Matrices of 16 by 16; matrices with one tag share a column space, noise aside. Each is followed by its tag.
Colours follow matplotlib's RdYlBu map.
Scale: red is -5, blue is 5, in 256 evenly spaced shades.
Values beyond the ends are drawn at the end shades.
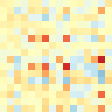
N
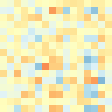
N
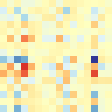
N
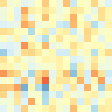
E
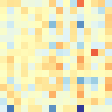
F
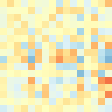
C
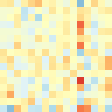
F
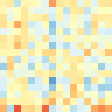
F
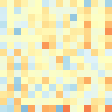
F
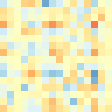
E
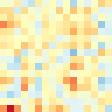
F
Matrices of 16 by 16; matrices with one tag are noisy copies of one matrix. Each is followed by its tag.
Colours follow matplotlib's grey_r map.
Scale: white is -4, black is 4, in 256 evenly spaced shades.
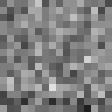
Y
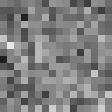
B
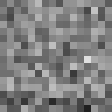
Y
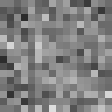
B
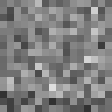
Y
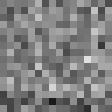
Y
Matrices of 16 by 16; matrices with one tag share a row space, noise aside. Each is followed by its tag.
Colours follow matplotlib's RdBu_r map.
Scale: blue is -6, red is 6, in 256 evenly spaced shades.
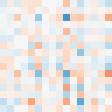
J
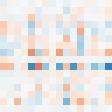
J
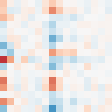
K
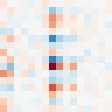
K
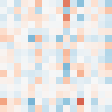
J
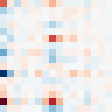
K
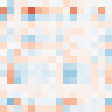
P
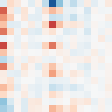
K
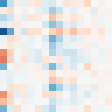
K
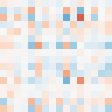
J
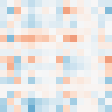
P
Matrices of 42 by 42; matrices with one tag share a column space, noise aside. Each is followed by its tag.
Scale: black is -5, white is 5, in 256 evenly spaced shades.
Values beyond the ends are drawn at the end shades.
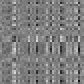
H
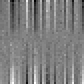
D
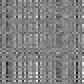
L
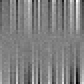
D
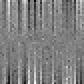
D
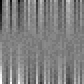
D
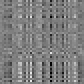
L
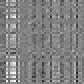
L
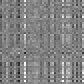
L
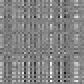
L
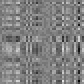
H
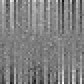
D
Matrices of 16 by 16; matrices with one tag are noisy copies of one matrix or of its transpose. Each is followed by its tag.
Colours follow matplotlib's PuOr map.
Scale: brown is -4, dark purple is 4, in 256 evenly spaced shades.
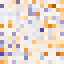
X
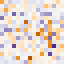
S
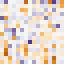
X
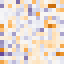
X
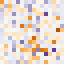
S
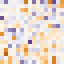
X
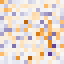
S
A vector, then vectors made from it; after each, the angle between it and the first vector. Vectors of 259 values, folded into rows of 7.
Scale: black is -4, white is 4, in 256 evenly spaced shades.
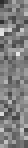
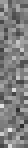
orthogonal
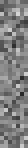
partly aligned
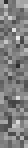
orthogonal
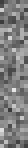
partly aligned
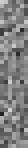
nearly opposite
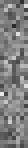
orthogonal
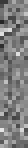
nearly parallel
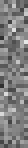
orthogonal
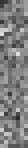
nearly parallel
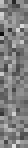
partly opposed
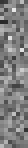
partly aligned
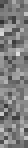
nearly parallel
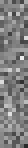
orthogonal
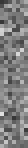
nearly parallel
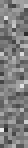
orthogonal
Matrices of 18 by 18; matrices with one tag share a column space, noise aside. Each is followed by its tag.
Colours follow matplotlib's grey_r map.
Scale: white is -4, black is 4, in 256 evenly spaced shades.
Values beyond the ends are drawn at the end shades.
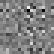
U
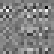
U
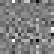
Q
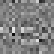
Q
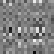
Q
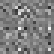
U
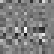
Q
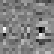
Q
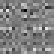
U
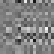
Q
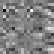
U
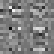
U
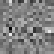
Q
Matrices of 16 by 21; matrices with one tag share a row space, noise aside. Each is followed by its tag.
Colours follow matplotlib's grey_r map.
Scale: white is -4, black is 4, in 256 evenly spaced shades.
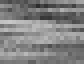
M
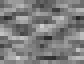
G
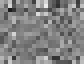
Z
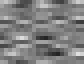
G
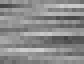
M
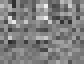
Z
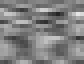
G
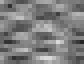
G
